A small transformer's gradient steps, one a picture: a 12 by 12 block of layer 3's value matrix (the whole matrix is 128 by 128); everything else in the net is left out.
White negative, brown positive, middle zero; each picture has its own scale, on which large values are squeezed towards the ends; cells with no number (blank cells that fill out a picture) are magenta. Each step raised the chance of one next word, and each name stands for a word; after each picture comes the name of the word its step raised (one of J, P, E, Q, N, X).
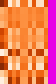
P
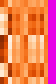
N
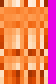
P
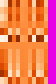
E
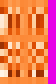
N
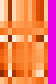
E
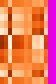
N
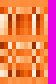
N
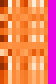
P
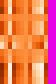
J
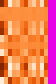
P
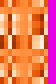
N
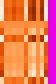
E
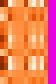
P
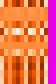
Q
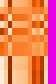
Q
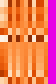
E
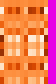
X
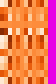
Q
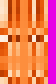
E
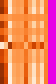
J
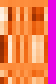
N
